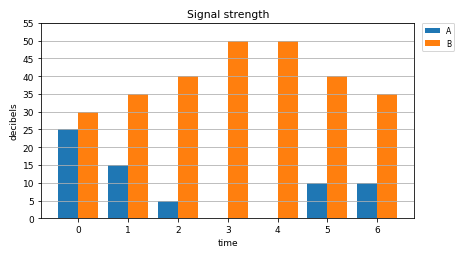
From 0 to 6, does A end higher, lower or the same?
lower
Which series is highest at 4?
B
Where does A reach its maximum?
0
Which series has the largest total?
B
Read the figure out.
Title: Signal strength
x-axis: time, ticks 0 1 2 3 4 5 6
y-axis: decibels, ticks 0 5 10 15 20 25 30 35 40 45 50 55
Legend: A, B
Values:
A: 25 15 5 0 0 10 10
B: 30 35 40 50 50 40 35
